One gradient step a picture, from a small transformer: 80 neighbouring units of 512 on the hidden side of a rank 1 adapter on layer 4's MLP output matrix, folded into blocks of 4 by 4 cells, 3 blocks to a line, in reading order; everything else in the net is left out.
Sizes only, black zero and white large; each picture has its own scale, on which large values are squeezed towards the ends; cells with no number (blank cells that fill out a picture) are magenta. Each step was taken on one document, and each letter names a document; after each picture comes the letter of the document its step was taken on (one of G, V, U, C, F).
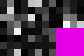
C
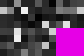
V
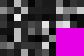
V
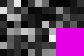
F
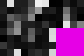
C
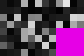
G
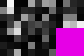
C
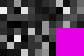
V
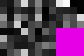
G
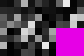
G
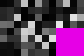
G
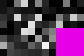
G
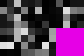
F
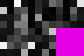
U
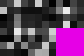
F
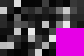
F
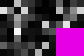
V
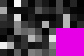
F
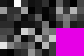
U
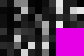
U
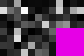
V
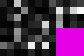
V
